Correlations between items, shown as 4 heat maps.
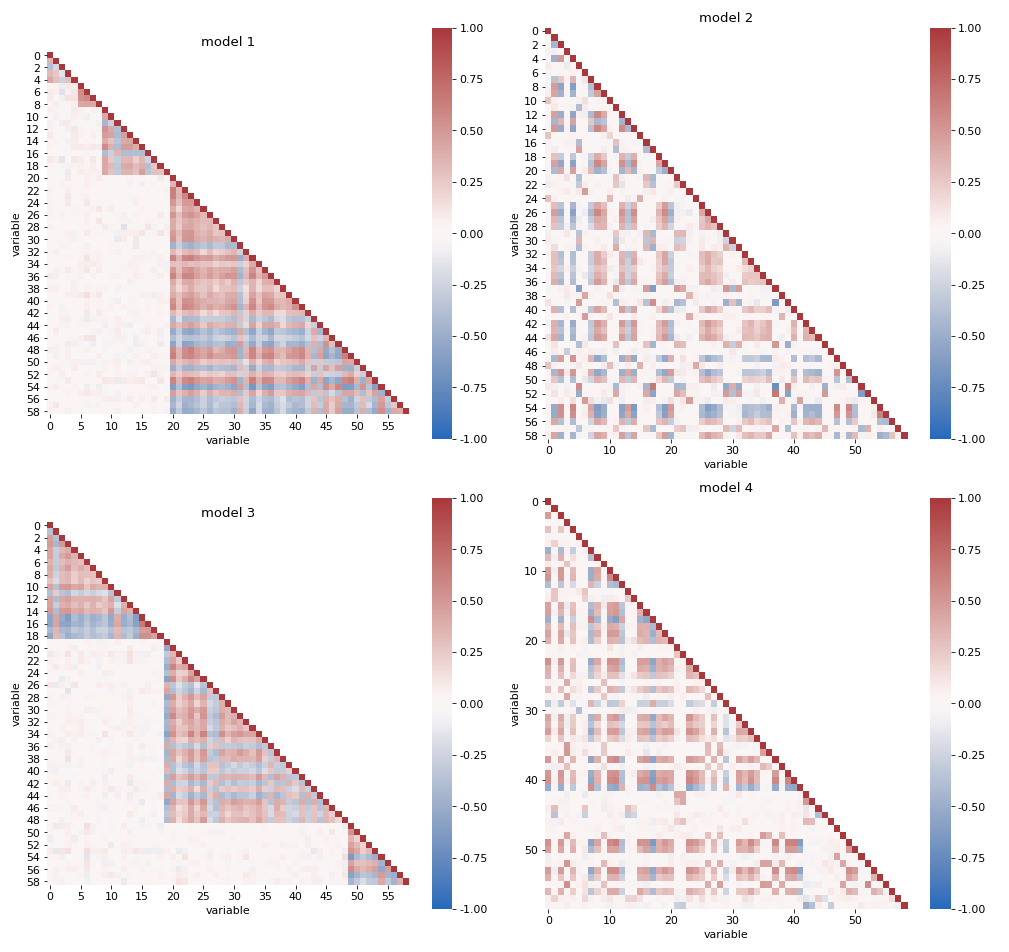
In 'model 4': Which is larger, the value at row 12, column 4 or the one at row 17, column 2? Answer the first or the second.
the first
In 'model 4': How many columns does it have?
59
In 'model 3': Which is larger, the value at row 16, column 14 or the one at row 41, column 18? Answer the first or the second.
the second
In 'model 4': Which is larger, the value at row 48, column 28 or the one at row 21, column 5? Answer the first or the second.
the first
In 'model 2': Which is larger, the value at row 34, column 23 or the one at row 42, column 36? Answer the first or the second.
the second
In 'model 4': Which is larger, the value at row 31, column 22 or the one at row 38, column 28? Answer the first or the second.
the second
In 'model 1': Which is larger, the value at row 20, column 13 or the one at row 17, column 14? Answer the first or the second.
the second
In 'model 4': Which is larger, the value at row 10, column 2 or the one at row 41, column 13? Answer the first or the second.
the first
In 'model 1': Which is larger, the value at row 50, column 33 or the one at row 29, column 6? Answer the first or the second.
the first
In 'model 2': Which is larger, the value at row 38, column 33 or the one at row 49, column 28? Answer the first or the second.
the first
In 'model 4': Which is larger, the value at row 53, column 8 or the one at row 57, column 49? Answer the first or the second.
the first
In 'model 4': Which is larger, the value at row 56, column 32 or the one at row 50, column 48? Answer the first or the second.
the first
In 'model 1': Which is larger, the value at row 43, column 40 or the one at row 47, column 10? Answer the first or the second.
the second
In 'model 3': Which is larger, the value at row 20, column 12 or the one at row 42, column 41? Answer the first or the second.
the first
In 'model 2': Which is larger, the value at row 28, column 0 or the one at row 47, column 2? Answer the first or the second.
the second
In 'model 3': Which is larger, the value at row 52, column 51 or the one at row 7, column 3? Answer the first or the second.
the second
